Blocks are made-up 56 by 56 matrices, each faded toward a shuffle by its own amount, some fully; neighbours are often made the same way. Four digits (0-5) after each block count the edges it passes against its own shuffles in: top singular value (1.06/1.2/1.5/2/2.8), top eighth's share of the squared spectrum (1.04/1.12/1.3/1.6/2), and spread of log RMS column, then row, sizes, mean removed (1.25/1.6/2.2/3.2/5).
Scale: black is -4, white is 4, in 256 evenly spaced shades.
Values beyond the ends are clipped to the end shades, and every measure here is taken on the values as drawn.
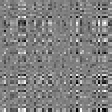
5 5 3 4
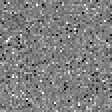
2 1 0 0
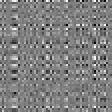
5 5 4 4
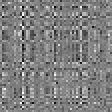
5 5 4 3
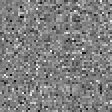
3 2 0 0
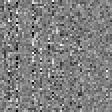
2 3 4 0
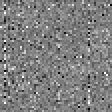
2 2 2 0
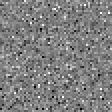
0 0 0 0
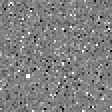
0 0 0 0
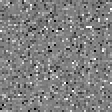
1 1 0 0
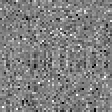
3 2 0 1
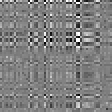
5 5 4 4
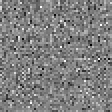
3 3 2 1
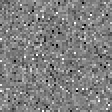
1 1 0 0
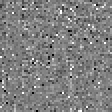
2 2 1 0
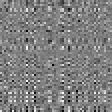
5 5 3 3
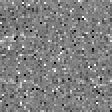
3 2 0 0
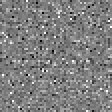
3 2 0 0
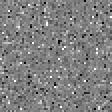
1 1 0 0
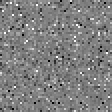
2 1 0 0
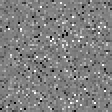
0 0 0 0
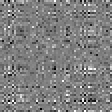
5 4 3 3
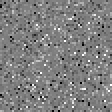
0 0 0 0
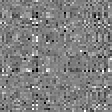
4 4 2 2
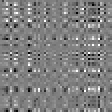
5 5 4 4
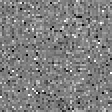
3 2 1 0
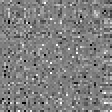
4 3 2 2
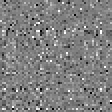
4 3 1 2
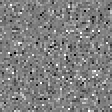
3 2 0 1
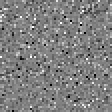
2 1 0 0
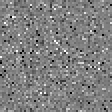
3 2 1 1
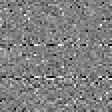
4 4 1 2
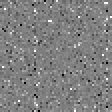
2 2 1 0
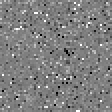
1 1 0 1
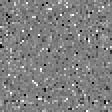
2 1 0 0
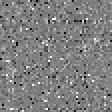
3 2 0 1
